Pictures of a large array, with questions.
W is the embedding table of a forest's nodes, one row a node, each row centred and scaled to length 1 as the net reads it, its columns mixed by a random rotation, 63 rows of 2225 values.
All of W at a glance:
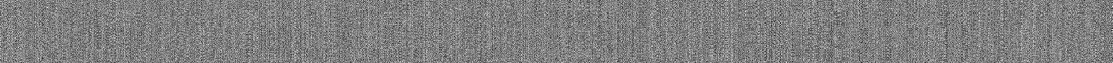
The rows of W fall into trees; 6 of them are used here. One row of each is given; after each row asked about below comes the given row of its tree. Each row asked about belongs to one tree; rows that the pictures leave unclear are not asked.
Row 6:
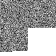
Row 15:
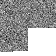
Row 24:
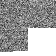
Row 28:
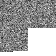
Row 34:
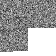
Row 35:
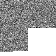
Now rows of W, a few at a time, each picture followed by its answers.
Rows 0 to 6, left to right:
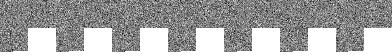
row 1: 35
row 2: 15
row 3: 6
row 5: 34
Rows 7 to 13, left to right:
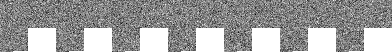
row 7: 15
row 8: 28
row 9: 34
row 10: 15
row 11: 15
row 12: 24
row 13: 24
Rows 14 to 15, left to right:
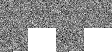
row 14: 15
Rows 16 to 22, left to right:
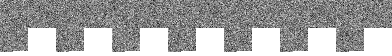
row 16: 35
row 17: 24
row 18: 28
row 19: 15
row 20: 24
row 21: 35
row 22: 15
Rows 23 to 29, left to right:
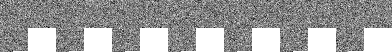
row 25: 15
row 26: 35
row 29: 6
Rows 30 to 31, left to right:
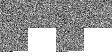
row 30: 28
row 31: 34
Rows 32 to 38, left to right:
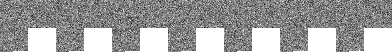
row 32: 35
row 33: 28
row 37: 35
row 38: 35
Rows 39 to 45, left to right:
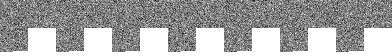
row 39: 34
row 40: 35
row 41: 15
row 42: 6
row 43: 28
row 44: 35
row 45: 34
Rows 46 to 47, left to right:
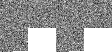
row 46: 24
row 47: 28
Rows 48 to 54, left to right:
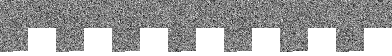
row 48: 35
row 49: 34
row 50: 34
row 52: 34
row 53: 6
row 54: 15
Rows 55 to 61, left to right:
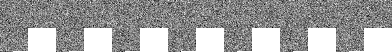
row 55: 34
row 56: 34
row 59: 15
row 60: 15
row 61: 35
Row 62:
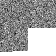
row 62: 6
